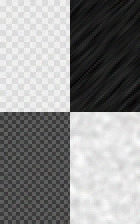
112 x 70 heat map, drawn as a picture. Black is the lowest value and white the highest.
It is made of 2 by 2 panels. Panel 1,1: very high, checkered, faint in contrast. Panel 1,2: very low, slanting up to the right, faint in contrast. Panel 2,1: low, checkered. Panel 2,2: very high, blotchy, faint in contrast.
